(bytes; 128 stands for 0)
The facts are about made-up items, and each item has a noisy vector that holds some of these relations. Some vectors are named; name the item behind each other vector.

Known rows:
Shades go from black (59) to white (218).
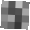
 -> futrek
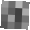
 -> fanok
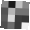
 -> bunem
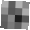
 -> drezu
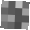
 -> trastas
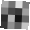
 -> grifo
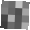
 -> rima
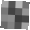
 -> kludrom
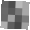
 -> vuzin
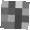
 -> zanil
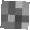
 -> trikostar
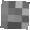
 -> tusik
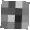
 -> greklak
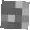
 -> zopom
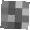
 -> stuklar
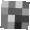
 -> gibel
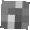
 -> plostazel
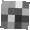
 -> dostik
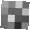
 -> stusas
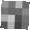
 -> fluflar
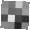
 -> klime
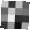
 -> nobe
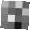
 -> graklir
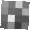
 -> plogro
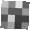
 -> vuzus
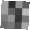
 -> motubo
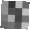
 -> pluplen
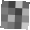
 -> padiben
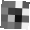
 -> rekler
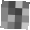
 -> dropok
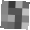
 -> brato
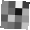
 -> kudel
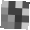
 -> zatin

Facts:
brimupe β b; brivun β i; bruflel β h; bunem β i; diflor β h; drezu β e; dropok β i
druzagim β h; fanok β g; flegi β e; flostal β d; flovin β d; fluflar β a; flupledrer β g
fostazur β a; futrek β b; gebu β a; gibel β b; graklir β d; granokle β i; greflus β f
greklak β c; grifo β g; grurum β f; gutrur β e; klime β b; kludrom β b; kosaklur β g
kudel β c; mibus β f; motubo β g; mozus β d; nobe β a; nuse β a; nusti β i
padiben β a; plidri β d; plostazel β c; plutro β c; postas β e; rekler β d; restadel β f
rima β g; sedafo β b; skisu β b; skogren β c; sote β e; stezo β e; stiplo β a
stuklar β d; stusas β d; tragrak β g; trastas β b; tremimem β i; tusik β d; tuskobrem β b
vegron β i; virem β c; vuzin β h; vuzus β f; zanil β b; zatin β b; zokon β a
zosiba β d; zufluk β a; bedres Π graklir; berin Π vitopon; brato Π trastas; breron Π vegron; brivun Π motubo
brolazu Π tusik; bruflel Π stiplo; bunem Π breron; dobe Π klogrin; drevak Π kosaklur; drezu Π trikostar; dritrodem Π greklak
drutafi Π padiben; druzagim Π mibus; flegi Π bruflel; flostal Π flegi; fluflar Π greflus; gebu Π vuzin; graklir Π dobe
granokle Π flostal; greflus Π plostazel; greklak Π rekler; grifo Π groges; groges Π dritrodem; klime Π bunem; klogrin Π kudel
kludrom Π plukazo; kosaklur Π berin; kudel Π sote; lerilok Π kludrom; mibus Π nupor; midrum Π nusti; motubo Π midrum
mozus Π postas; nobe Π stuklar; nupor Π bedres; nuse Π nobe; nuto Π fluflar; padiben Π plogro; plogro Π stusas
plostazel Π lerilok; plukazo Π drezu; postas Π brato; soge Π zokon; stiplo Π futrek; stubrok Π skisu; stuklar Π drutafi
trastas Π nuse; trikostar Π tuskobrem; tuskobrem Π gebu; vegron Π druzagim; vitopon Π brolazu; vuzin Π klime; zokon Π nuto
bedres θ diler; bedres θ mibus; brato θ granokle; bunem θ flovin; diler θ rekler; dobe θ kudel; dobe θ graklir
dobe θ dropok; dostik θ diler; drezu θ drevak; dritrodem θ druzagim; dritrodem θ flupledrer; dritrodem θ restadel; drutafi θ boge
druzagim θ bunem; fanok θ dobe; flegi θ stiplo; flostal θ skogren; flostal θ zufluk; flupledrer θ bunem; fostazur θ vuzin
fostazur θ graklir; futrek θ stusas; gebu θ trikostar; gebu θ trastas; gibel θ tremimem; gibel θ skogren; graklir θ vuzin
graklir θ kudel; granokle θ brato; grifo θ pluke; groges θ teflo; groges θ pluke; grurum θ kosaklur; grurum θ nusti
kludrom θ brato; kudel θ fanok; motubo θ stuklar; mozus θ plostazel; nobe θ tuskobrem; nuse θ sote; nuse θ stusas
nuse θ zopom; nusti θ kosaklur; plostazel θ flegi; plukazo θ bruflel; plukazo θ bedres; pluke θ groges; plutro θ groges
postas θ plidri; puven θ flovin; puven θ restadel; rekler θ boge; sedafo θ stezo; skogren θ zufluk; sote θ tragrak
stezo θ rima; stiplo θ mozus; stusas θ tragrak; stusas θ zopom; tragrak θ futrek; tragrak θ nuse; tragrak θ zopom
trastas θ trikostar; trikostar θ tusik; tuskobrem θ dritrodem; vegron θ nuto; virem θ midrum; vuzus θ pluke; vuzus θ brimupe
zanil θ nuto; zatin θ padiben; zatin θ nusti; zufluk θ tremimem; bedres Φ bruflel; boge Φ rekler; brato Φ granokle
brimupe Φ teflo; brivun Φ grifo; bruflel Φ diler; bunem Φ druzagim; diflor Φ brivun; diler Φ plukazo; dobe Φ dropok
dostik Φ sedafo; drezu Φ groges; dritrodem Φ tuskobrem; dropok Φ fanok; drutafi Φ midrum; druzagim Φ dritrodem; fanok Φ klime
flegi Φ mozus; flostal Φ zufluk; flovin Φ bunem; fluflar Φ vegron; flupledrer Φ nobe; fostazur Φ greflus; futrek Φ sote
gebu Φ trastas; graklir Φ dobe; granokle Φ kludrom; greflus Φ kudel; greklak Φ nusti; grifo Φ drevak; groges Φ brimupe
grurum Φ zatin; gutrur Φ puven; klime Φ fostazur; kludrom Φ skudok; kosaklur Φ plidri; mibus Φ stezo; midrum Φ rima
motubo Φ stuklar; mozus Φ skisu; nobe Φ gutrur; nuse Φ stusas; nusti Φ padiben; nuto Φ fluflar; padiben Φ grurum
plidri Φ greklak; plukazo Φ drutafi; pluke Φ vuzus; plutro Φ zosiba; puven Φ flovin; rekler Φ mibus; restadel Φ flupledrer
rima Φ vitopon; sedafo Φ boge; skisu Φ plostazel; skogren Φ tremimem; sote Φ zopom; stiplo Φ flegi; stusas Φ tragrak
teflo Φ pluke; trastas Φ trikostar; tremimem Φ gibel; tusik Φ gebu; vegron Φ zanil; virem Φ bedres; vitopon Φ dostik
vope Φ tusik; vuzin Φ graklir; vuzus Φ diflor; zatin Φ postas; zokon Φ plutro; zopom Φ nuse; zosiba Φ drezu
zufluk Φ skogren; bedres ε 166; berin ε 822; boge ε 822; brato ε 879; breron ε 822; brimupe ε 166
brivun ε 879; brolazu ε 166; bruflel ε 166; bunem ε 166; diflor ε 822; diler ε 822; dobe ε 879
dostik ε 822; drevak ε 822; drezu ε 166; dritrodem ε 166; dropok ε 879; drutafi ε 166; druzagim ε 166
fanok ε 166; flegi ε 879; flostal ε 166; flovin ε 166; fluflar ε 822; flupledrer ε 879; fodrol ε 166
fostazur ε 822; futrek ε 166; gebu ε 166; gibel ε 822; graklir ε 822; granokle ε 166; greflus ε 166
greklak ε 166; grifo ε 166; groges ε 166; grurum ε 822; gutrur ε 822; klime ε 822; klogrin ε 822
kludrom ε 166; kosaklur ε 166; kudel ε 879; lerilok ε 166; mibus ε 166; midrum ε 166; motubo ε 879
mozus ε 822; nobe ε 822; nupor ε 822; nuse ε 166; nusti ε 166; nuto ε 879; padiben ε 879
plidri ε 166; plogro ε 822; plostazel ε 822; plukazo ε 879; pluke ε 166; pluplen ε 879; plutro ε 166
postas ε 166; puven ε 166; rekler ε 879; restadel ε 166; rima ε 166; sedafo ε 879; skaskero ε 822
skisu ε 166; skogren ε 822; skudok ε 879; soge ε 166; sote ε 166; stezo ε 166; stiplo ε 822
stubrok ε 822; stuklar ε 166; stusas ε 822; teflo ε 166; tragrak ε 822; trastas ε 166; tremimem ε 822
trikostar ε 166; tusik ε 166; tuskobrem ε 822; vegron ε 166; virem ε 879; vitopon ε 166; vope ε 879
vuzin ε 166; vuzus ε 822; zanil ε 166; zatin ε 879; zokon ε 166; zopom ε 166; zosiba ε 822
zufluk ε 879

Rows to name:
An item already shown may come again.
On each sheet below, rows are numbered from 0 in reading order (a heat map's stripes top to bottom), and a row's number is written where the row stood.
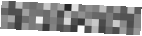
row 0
futrek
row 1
tremimem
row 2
druzagim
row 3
fluflar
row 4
zokon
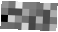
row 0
mibus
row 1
rima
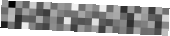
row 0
flupledrer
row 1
bedres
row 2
diflor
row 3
diflor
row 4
motubo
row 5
flegi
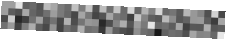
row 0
dostik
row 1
vuzin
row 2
rima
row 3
flostal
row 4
sote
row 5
graklir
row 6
trikostar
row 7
brivun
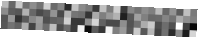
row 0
postas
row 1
greflus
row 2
bunem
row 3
flovin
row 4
plukazo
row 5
fluflar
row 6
tuskobrem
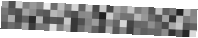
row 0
fodrol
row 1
stezo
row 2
fostazur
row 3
dobe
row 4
gutrur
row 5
brolazu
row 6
restadel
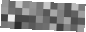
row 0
breron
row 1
vitopon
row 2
lerilok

